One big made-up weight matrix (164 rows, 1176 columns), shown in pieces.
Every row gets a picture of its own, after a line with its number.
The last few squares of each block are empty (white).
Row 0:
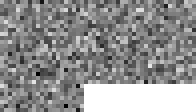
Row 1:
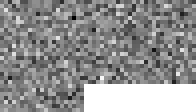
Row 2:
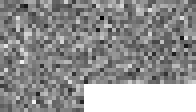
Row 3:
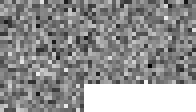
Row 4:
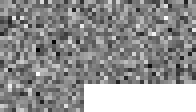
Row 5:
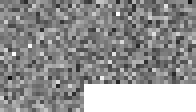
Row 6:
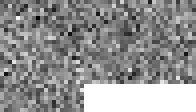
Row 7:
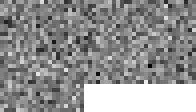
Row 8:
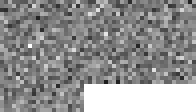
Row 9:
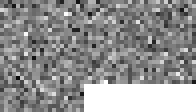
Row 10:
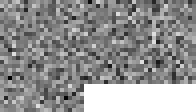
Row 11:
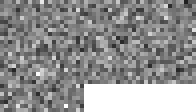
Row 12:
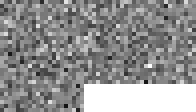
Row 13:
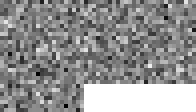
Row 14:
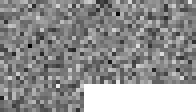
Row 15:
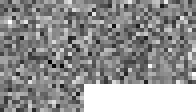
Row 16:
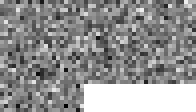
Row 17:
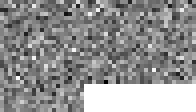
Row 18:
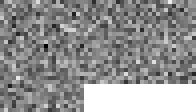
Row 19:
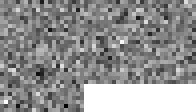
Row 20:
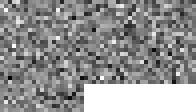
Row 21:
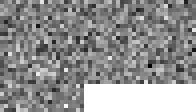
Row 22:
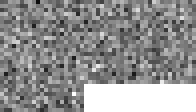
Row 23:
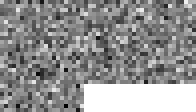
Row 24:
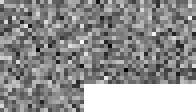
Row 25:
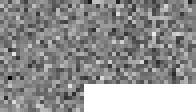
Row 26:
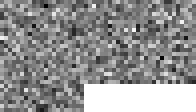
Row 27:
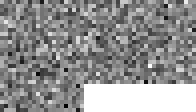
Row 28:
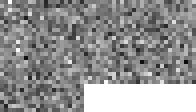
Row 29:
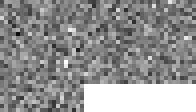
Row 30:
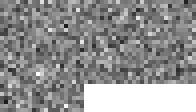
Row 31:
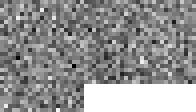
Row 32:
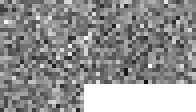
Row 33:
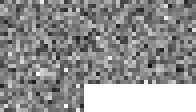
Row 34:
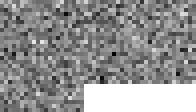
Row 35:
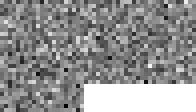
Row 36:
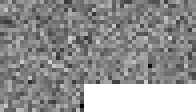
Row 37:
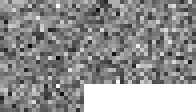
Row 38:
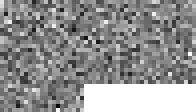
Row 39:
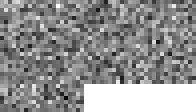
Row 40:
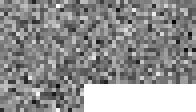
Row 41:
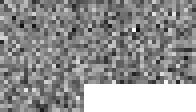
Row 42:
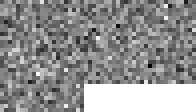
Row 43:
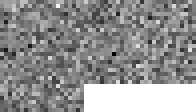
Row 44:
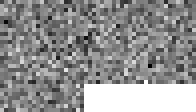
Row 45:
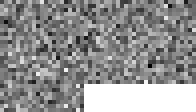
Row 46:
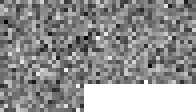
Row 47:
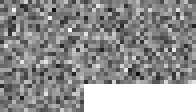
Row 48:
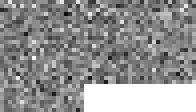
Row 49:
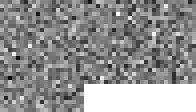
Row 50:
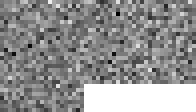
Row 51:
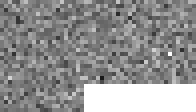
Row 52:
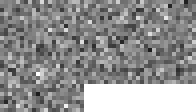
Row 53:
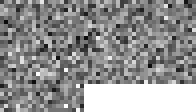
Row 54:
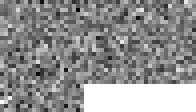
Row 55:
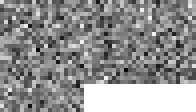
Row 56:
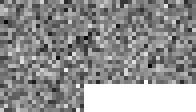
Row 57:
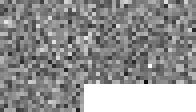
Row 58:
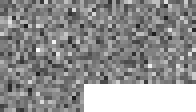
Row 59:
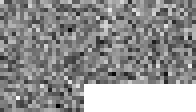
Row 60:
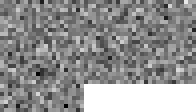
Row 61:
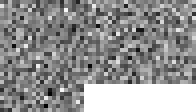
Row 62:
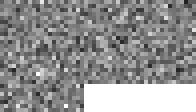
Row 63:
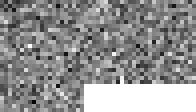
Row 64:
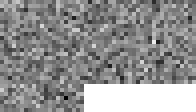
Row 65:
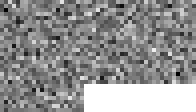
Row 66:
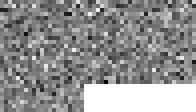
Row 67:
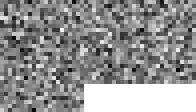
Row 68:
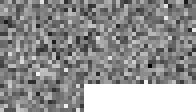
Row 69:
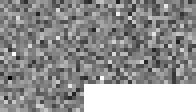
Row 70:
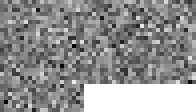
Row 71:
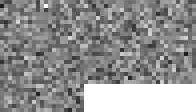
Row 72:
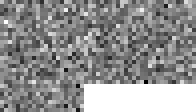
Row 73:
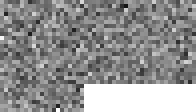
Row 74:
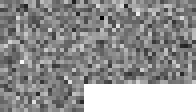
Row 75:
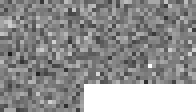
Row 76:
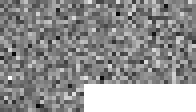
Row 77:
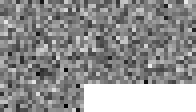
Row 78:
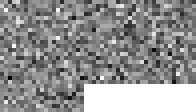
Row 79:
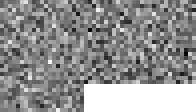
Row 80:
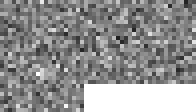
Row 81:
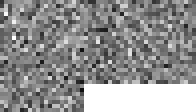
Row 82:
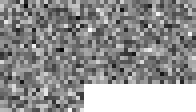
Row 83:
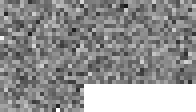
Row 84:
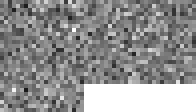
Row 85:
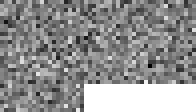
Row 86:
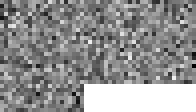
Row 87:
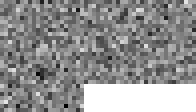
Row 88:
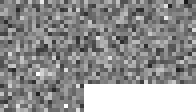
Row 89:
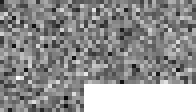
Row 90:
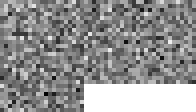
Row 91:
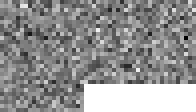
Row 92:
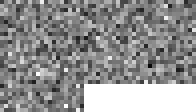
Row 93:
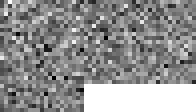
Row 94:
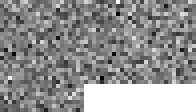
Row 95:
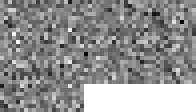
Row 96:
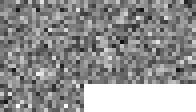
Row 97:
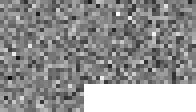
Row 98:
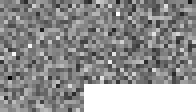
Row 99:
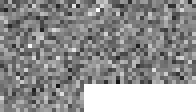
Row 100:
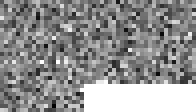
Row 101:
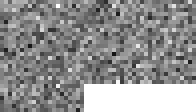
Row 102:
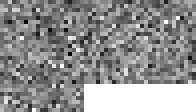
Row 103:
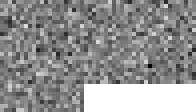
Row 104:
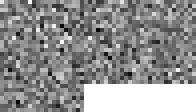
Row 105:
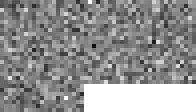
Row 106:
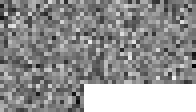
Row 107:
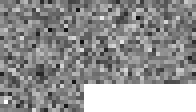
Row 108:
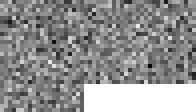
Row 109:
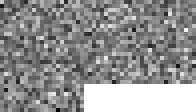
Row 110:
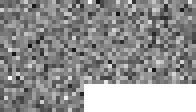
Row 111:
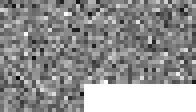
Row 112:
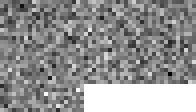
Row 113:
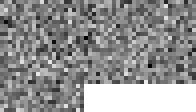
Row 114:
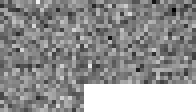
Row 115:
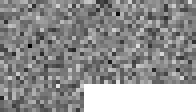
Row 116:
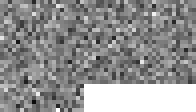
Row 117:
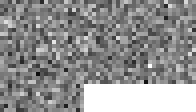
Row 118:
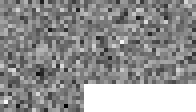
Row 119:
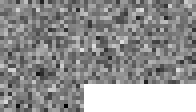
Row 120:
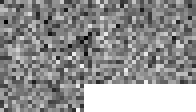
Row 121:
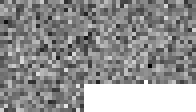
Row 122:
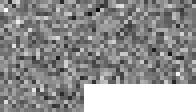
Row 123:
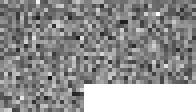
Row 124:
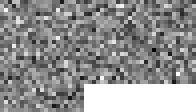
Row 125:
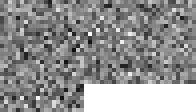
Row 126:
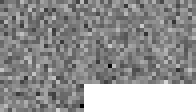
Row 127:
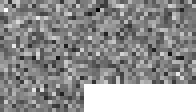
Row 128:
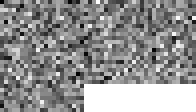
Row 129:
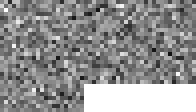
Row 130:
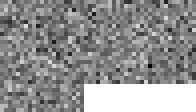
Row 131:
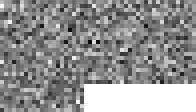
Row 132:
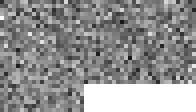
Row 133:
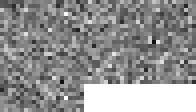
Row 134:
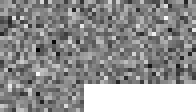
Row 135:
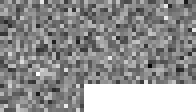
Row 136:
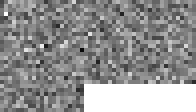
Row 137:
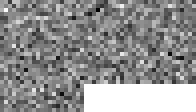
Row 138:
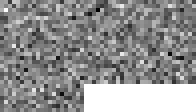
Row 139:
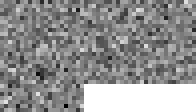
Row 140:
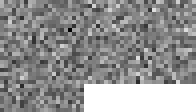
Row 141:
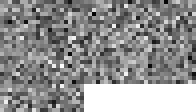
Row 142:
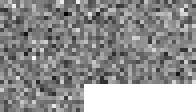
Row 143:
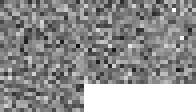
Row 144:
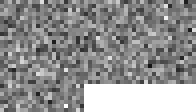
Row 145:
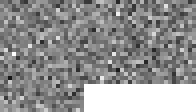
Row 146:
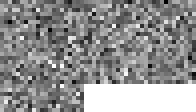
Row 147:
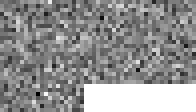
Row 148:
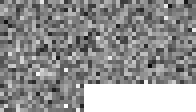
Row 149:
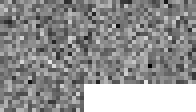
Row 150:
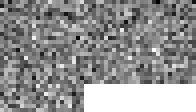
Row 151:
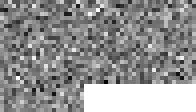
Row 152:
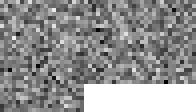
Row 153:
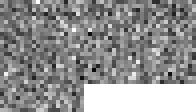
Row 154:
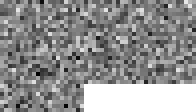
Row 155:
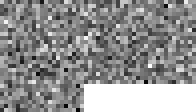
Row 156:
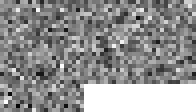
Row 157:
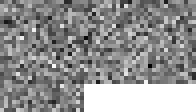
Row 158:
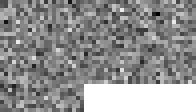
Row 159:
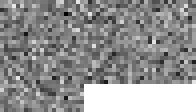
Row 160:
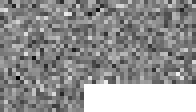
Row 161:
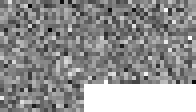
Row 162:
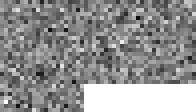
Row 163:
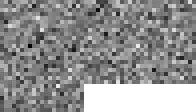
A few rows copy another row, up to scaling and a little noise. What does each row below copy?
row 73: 83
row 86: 106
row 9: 111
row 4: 134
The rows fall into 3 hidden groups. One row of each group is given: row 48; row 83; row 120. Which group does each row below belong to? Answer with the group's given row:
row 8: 48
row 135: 120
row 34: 48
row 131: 83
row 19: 120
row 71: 83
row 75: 120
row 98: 48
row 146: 120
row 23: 120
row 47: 83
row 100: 83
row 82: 83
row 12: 120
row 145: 48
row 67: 83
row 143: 83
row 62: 120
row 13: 120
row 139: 120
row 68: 120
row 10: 48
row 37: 48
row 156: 120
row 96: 120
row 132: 83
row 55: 120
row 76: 48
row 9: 48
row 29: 83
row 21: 120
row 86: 83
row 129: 48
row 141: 120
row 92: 120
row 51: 48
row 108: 120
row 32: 120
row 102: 120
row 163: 48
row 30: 120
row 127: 48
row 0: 120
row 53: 120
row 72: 120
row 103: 120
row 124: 48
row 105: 48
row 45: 120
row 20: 48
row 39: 48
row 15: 120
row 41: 83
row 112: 83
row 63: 48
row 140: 83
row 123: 83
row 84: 83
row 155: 120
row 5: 48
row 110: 48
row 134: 120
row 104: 83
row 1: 48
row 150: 83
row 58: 120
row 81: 83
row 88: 120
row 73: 83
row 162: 120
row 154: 120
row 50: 48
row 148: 120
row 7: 120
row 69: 48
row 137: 48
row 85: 120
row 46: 120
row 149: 120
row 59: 83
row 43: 48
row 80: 120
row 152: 83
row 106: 83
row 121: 120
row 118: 120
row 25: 48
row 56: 120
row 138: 48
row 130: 120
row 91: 83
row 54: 120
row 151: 48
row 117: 120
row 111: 48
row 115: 48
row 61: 83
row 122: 48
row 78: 48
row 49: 48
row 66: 48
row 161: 83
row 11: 120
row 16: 120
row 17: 48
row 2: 83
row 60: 120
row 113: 120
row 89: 83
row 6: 83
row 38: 83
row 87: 120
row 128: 120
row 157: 120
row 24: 120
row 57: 120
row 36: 120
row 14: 48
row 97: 48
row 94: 48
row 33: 120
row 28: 83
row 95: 83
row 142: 48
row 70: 120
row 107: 120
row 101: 48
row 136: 83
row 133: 48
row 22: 83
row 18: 83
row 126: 83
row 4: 120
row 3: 120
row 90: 83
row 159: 48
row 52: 120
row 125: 83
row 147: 83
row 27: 120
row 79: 83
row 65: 48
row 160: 48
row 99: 48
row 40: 83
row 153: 83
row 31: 83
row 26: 83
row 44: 120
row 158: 83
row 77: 120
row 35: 120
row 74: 83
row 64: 48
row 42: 120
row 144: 120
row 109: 83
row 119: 120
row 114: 83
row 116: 83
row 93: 83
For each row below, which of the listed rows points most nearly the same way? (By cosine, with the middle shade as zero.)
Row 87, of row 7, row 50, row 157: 50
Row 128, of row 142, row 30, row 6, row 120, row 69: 120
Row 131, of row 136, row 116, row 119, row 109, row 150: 116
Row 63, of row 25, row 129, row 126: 25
